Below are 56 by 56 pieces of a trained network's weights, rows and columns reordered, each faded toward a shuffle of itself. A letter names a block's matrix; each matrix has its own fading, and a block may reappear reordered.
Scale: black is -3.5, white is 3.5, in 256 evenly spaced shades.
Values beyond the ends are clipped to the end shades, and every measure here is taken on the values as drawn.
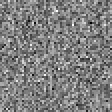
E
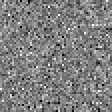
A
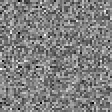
E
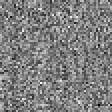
E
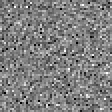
A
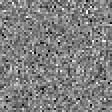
A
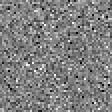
A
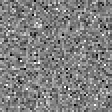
A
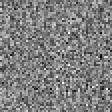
E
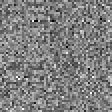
E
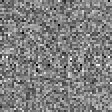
E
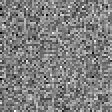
E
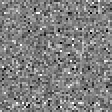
A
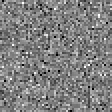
A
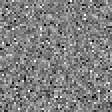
A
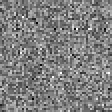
E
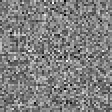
E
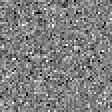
A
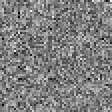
E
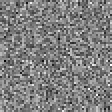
E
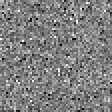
A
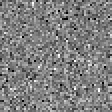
A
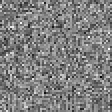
E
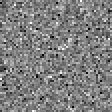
A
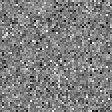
A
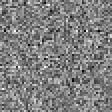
E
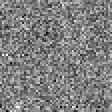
E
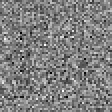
E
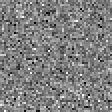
A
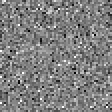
A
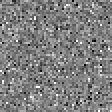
A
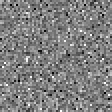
A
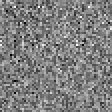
E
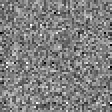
E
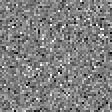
A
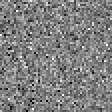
A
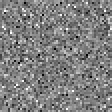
A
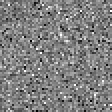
A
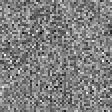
E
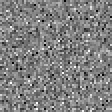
A
